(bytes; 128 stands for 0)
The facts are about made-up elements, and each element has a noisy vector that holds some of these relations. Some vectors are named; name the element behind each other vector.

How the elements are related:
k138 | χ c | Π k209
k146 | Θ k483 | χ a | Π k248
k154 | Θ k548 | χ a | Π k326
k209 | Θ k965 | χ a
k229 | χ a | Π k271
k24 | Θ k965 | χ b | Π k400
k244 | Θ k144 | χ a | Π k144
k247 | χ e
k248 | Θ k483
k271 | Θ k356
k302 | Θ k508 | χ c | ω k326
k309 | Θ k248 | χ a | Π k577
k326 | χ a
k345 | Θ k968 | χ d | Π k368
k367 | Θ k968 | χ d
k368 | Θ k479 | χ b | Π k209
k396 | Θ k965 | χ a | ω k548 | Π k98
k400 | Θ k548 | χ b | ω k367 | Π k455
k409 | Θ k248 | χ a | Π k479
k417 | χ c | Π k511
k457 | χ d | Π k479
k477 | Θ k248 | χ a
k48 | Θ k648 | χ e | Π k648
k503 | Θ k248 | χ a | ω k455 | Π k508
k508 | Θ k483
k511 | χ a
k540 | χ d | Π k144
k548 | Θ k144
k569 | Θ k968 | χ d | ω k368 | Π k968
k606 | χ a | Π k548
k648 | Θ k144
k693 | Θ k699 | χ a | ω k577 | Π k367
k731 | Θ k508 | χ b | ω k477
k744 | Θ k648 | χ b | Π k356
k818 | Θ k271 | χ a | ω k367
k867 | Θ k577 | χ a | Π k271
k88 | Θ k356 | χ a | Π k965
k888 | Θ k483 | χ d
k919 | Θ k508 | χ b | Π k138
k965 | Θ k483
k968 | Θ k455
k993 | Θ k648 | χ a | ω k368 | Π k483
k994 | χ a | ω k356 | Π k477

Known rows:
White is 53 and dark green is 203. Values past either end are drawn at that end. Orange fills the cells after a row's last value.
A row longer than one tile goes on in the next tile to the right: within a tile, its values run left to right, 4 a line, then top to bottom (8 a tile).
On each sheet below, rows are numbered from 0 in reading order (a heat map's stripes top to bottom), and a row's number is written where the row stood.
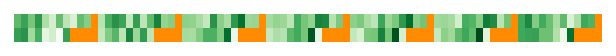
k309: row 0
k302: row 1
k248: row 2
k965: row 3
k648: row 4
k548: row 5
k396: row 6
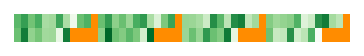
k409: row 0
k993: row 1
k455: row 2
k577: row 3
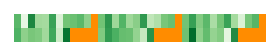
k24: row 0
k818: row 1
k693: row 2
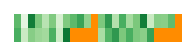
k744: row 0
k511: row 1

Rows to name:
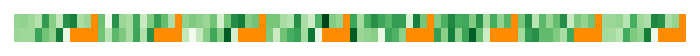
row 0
k356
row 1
k400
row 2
k508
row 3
k98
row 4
k457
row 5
k48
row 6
k209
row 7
k479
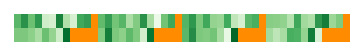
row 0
k503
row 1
k88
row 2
k244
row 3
k144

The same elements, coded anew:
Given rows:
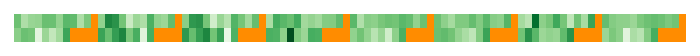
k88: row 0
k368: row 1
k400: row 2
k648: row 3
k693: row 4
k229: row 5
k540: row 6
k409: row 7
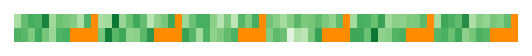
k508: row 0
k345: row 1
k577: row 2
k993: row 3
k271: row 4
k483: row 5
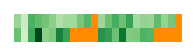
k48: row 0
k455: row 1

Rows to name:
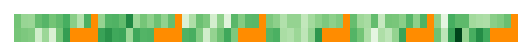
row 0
k503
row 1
k968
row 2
k417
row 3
k511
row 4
k309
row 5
k247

